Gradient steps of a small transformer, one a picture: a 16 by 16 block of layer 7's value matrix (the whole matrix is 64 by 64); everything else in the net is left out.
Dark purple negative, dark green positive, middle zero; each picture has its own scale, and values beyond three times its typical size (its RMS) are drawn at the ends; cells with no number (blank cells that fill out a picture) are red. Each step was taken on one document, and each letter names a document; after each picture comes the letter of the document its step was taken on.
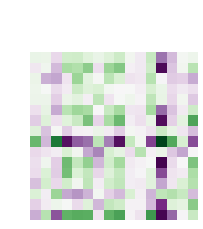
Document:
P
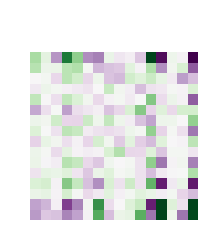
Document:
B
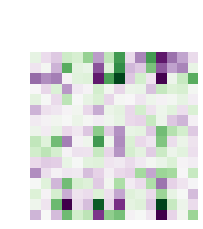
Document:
P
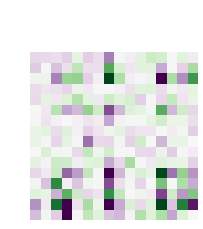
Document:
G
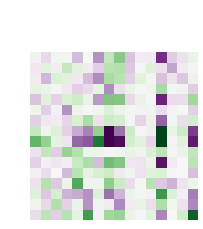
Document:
P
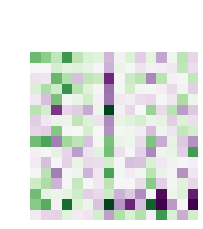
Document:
B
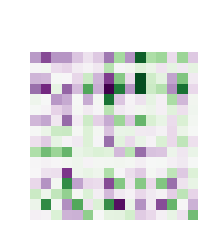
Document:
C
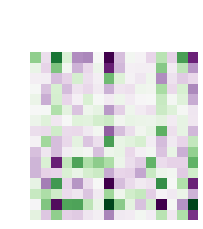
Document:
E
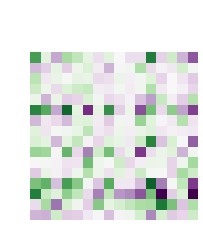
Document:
B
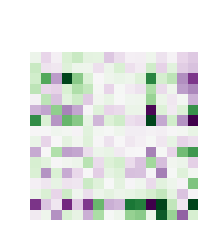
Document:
B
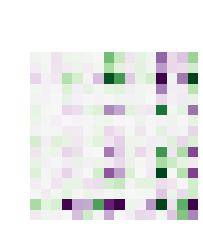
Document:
G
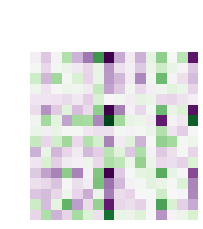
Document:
E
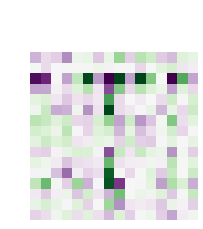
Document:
C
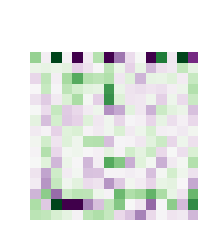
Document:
E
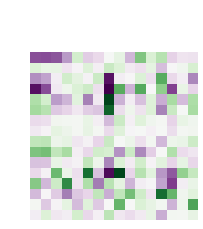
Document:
C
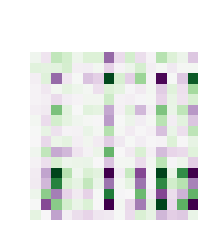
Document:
G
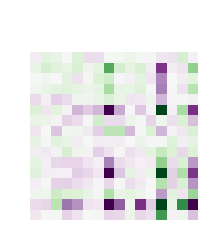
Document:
G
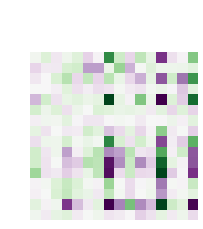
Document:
G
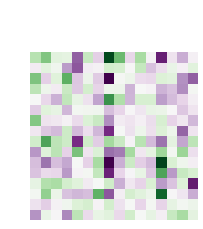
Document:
E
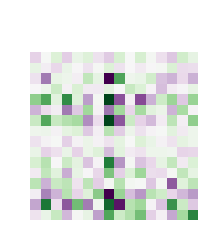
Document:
C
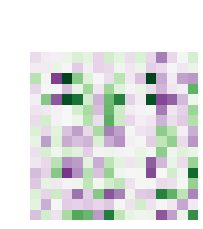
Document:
P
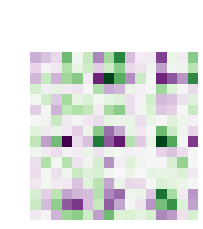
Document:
P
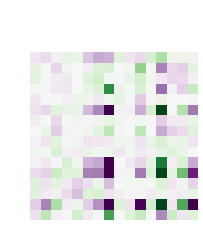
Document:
G
